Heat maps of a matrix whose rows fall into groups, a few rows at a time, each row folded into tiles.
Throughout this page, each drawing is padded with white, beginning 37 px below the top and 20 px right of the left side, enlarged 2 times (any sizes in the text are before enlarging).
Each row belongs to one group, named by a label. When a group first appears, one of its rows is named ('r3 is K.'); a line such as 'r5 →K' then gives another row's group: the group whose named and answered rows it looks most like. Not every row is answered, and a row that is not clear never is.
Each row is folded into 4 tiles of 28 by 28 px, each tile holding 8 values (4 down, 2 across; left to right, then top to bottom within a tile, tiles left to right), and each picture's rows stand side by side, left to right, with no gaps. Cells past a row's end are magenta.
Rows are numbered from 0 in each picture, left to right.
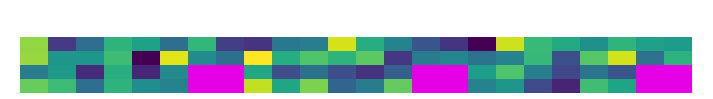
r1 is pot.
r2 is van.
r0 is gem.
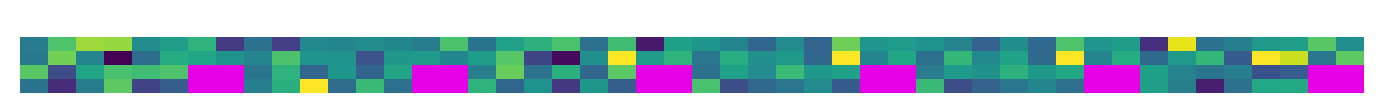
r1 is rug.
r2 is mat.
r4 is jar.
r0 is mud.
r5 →van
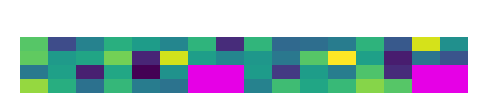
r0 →gem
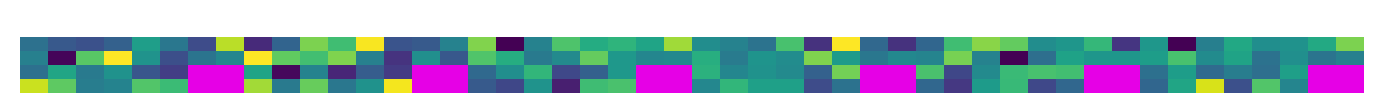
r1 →pot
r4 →mud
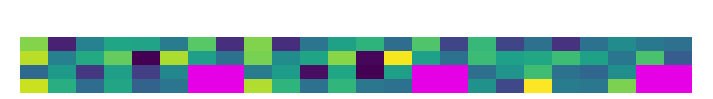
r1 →gem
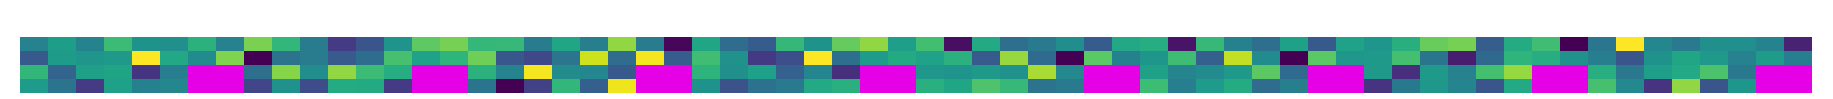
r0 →van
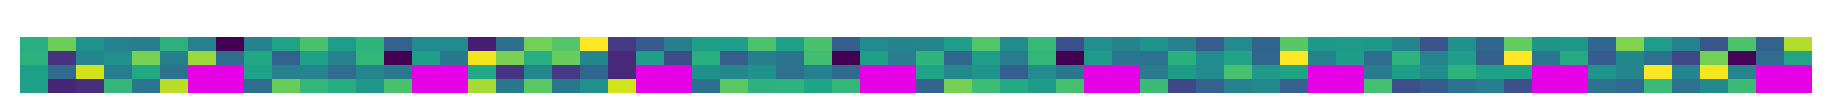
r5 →jar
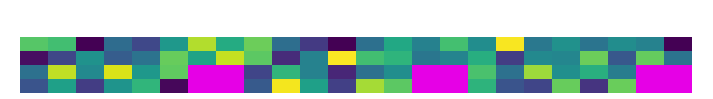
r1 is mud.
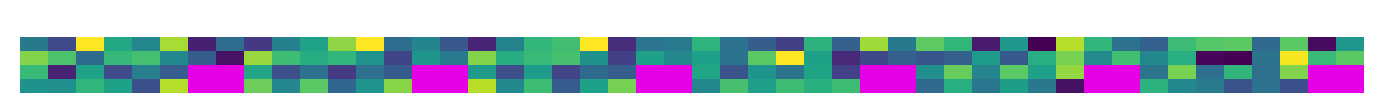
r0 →pot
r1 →pot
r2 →pot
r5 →mat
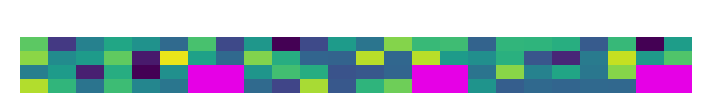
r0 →gem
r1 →rug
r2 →mat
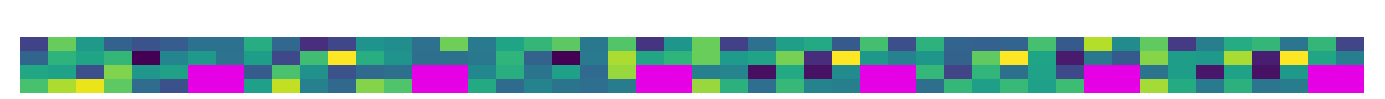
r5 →gem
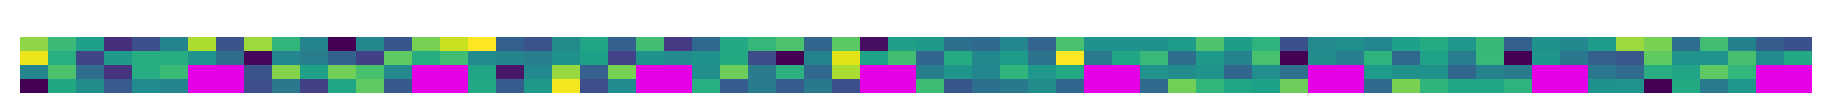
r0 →mud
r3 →mat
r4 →jar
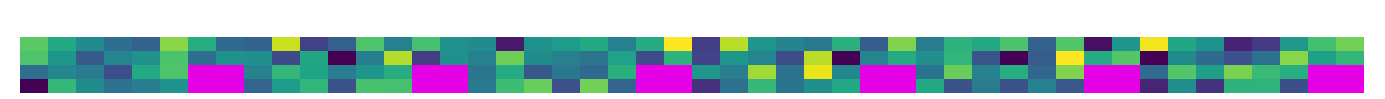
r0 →mud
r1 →van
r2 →rug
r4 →mat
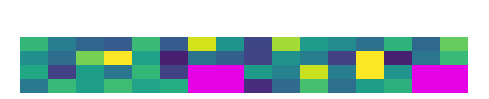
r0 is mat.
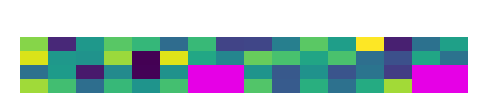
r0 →gem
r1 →pot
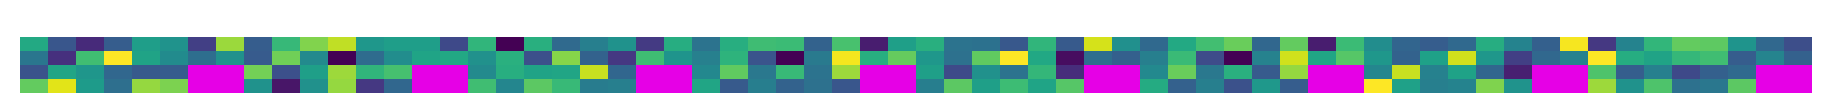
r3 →mat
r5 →mat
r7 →pot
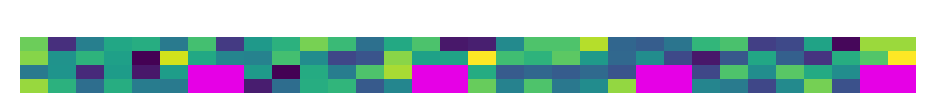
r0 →gem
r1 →mud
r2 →pot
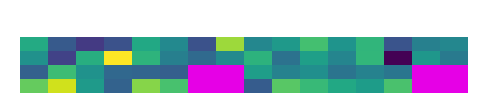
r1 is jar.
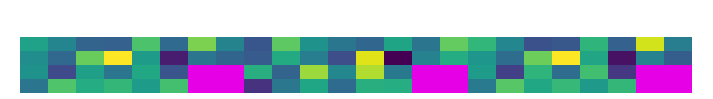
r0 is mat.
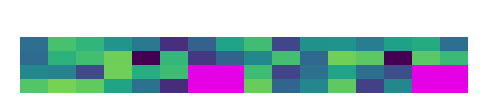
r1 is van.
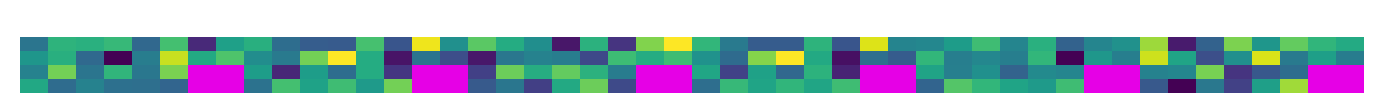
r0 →mat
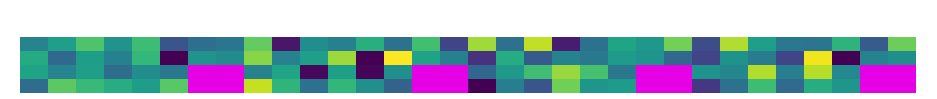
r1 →gem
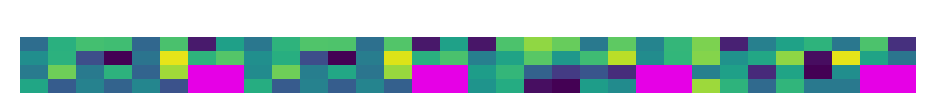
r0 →mat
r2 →van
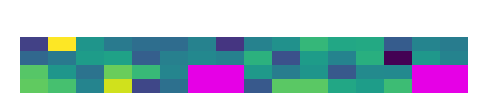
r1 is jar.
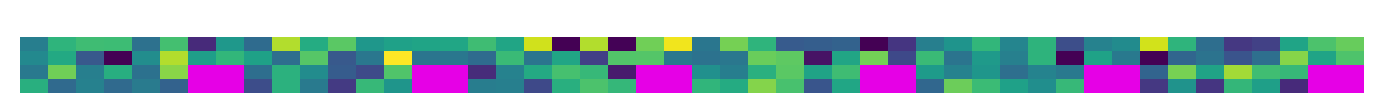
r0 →mat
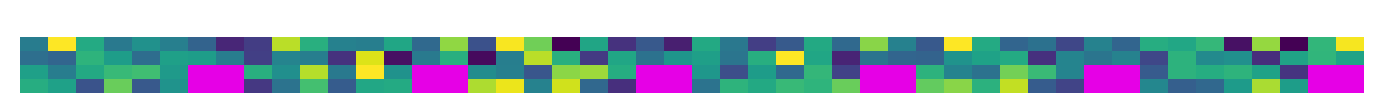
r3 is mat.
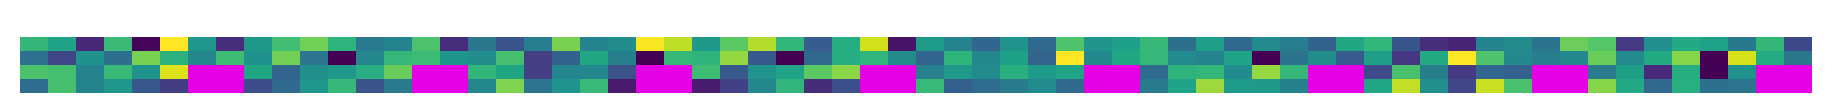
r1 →mud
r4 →jar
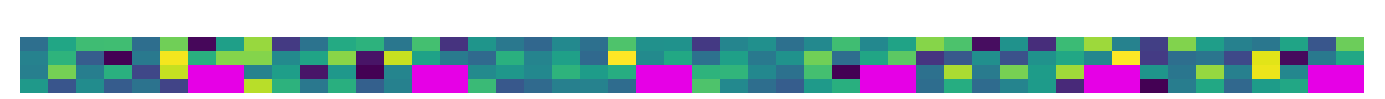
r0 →mat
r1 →gem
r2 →jar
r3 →van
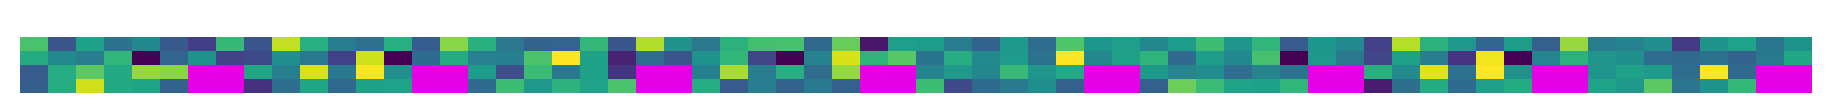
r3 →mat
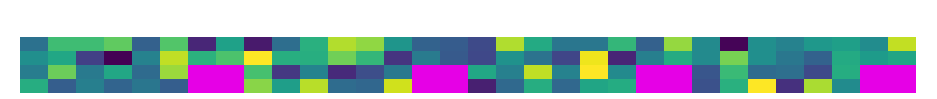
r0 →mat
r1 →pot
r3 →rug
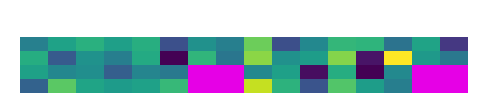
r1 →gem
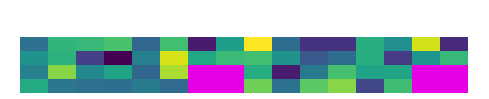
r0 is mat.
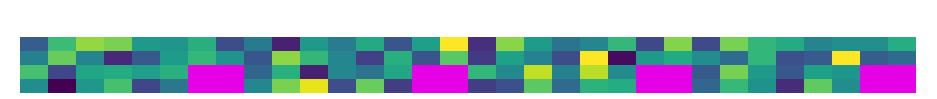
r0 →mud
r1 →rug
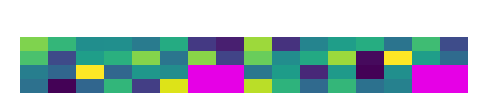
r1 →gem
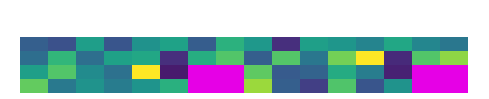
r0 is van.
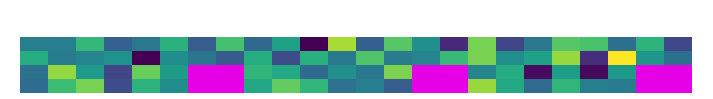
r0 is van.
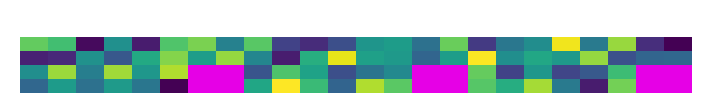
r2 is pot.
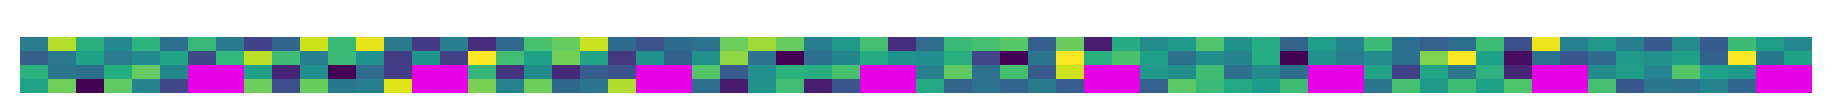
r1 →pot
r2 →pot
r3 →mud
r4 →mat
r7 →jar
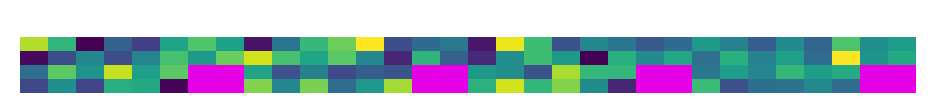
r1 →pot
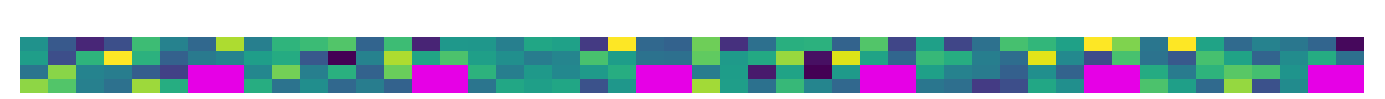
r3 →gem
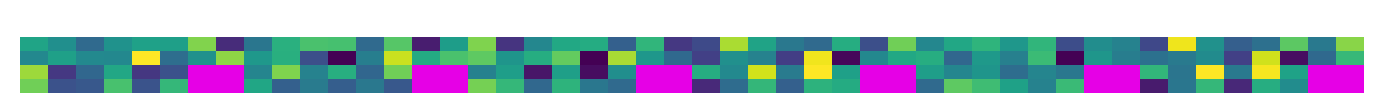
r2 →gem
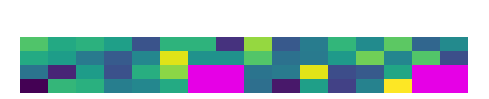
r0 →mud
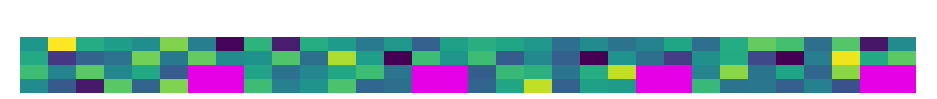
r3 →mat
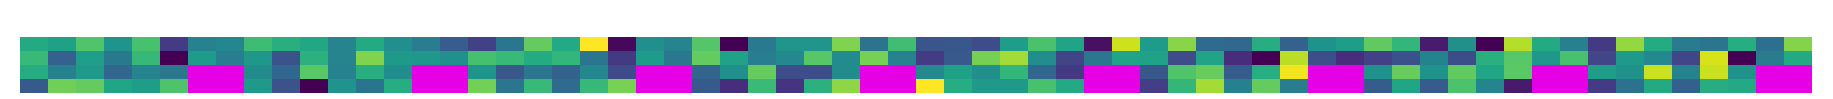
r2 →pot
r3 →rug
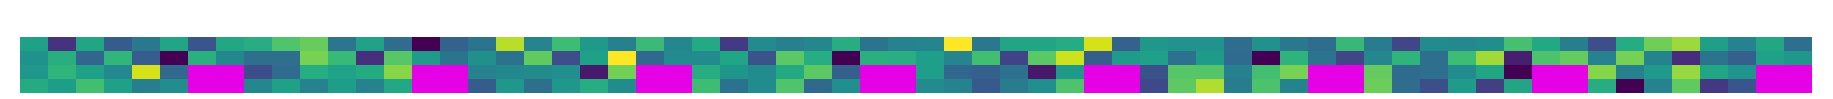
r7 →mud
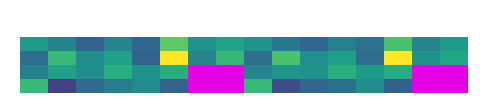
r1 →jar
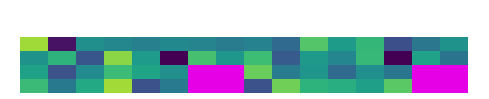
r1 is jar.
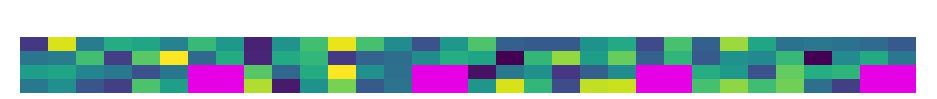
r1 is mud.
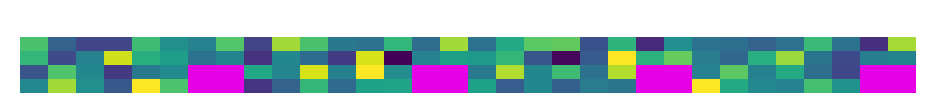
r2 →mat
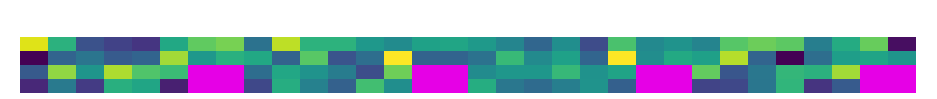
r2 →jar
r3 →mud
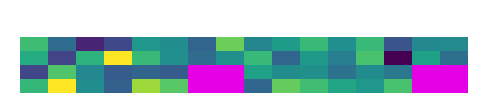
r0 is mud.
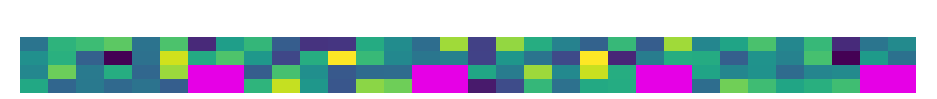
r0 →mat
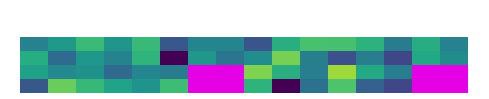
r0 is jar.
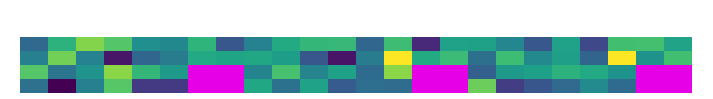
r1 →mat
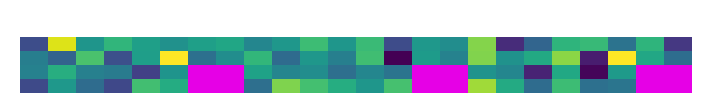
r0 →van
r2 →gem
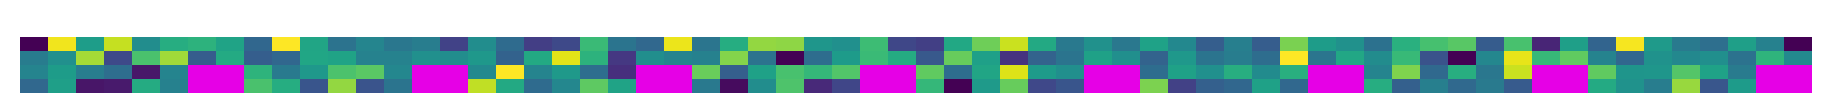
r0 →van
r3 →mud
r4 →mud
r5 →jar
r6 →mat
